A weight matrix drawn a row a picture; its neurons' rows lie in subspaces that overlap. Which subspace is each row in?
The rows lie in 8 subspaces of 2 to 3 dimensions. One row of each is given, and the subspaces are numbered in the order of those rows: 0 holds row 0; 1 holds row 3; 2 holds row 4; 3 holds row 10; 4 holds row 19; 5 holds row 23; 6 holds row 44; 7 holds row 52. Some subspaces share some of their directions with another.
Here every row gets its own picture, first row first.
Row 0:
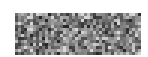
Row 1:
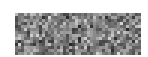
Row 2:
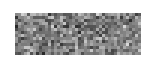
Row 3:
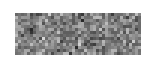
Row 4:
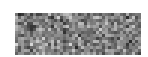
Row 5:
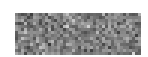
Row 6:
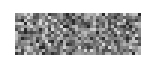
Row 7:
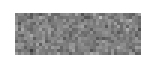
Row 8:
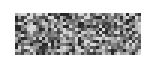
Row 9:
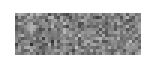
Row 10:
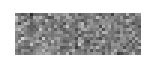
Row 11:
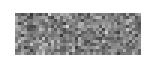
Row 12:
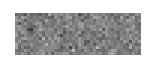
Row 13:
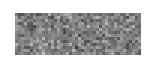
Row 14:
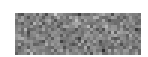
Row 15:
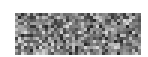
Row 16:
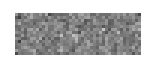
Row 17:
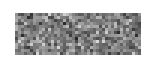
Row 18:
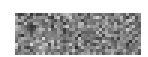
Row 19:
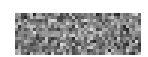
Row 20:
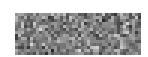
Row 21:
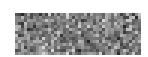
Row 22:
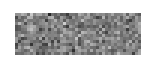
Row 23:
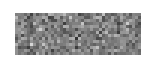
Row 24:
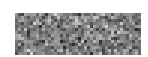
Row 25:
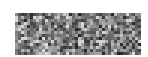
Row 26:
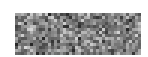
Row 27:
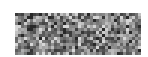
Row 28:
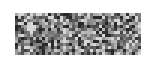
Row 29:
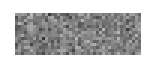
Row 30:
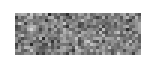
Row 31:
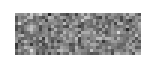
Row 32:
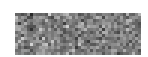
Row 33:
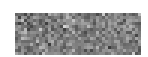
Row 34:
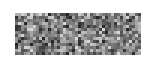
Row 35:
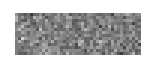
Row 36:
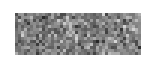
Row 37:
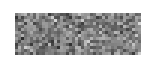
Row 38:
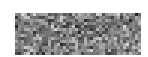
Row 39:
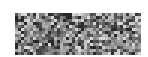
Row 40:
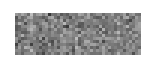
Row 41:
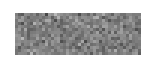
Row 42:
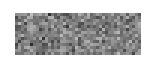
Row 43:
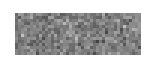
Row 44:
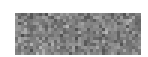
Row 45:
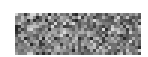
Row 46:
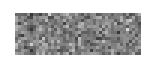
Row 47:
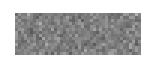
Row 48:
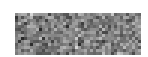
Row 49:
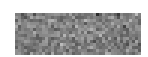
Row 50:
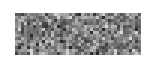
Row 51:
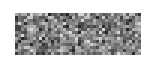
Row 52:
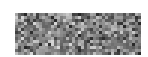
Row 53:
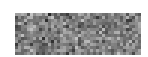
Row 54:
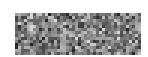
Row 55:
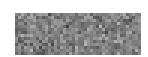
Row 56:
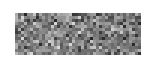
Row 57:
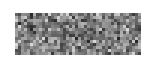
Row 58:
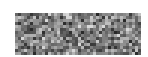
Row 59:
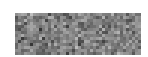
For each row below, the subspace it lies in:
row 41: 0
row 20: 5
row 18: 2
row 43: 1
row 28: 2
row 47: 1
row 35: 3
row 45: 7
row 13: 2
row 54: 4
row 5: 1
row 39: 7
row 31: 0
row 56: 7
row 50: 0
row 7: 0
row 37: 7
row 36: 1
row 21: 5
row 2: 4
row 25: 3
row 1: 0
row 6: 1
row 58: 6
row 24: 0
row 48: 3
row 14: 0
